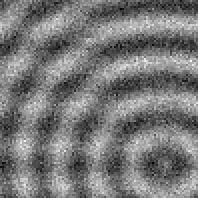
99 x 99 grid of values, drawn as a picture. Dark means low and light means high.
Seam: none. Average level on the scale: 50%. Slope: none. Rings: centred on the bottom right. Stripes: horizontal, repeating 5 times.
